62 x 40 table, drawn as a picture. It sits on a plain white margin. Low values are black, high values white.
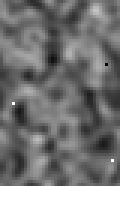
Odd rows or columns: none. Grain: blotchy. Histogram: bell-shaped. Lone odd cells: 3, 2 higher and 1 lower than their neighbours. Mirror symmetry: none.
